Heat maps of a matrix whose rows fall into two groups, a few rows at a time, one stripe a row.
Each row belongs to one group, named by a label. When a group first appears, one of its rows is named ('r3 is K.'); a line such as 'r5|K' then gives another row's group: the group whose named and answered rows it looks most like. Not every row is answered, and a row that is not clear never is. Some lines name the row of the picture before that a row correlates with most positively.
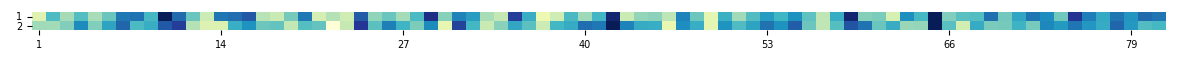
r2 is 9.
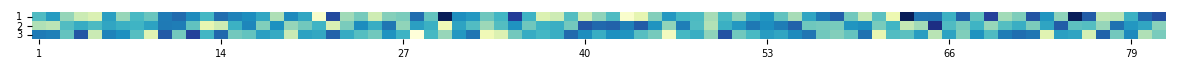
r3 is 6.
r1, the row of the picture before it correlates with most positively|1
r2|9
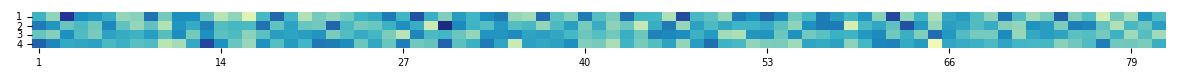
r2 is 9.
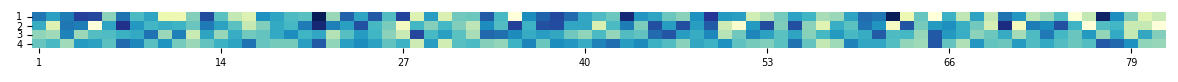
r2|6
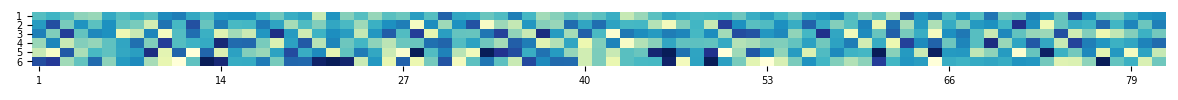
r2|6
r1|9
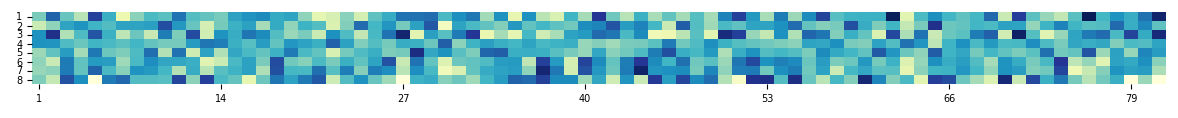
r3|6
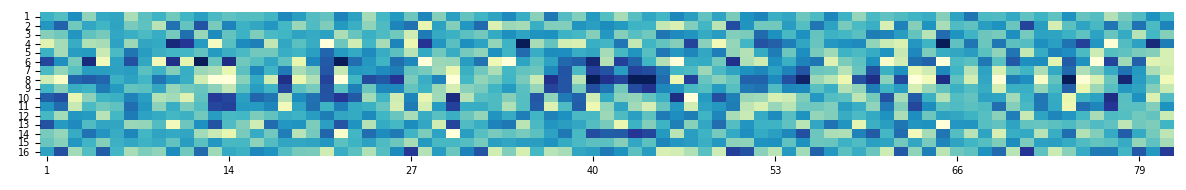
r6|6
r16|6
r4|9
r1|9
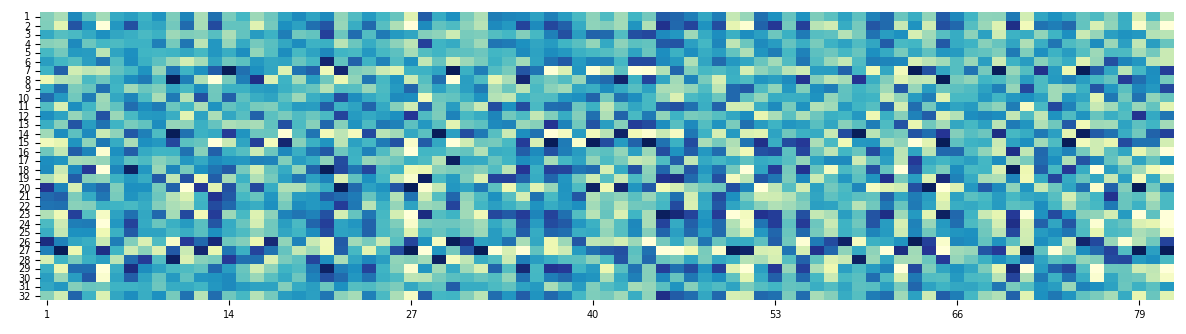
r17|9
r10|6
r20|6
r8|9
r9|6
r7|9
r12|6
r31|9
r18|6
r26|9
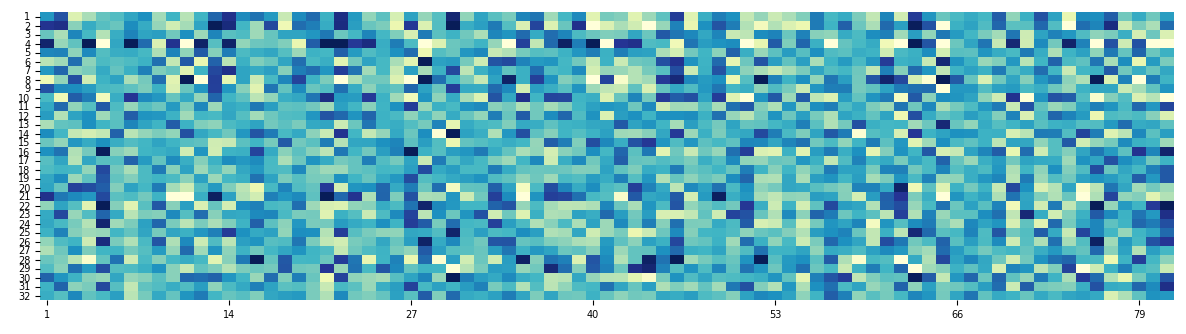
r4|6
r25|9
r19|6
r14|9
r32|9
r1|9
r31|6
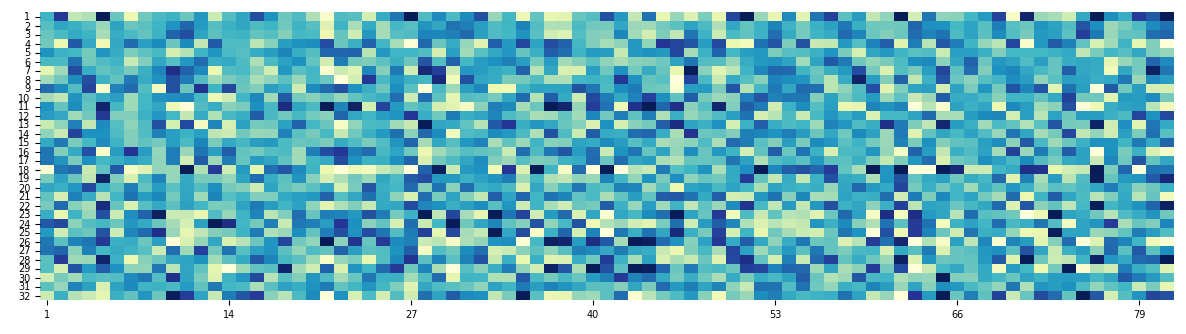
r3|9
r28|6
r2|9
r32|9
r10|9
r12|6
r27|6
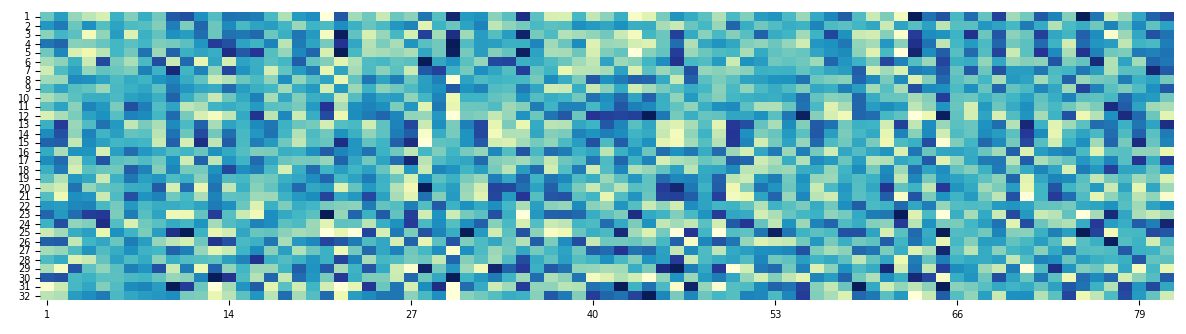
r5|9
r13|6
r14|6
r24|6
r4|9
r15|6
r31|9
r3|9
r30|9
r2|6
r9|9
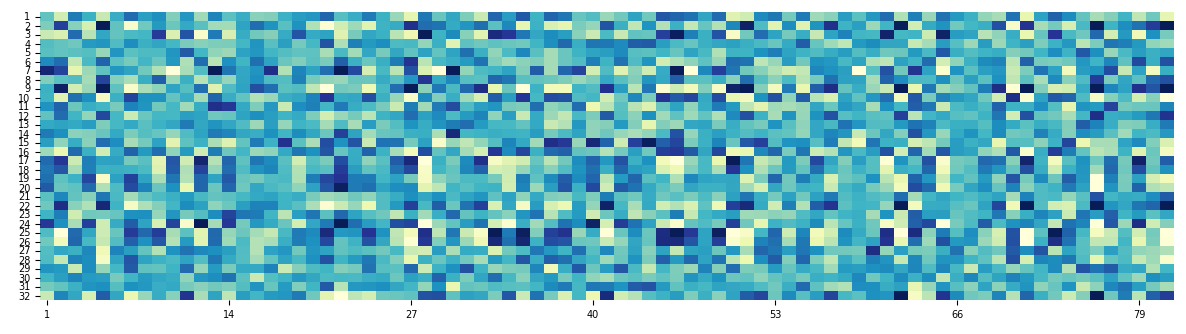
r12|6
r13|9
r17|6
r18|6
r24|6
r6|6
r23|9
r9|6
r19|6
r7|9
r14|9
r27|6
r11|9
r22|6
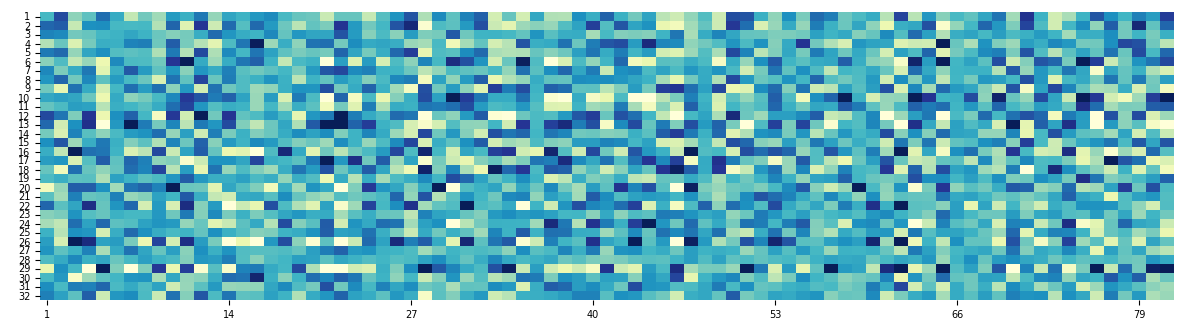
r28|9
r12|6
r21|9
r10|9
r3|9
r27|6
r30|9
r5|6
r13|6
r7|6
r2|6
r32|6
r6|9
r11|9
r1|6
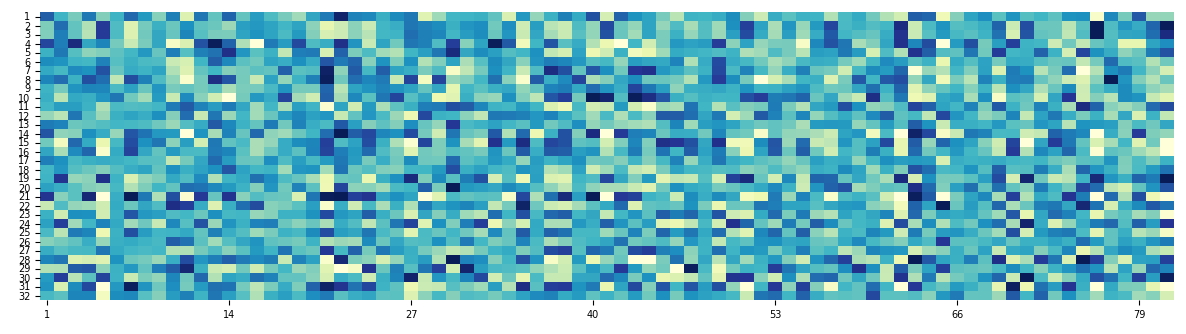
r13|9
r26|9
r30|6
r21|6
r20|9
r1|6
